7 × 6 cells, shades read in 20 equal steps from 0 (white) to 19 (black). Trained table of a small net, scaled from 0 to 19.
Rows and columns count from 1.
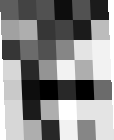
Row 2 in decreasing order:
17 15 14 7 6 5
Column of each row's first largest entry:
4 5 1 2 3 2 3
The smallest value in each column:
3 6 6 0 2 1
